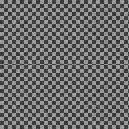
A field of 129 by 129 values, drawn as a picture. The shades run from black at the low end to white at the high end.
A checkerboard runs through the table. The values fall into two levels. It is mirror symmetric from top to bottom. No row or column stands out.
